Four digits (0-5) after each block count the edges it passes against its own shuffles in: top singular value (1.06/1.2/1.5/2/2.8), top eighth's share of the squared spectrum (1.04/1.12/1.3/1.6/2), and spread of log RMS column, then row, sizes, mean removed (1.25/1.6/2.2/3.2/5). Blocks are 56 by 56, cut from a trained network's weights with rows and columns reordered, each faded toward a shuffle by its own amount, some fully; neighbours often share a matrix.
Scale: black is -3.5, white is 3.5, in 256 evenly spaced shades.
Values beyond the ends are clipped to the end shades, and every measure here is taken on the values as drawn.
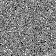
0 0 0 0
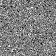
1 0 0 0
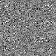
3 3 2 2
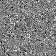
0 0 0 0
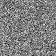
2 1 0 0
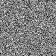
0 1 0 0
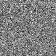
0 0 0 0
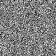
0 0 0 0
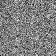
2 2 0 0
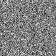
1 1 0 0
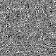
3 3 2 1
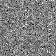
2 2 1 0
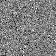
0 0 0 0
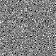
3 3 1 1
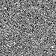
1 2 0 0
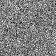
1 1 0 0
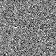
1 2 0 0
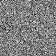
2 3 0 1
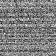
4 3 0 1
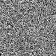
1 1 0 0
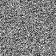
0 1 0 0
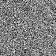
2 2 1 0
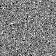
0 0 0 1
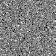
2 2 0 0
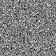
2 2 0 1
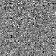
3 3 2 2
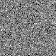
2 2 0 1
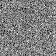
1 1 0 1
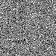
0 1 0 0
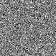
0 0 0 0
